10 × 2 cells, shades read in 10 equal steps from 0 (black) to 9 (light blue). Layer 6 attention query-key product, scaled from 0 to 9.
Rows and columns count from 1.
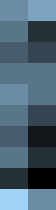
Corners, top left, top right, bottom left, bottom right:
6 7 9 6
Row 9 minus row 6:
-3 -3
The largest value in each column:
9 7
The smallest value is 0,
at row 9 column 2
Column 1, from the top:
6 5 4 5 6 5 4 5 2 9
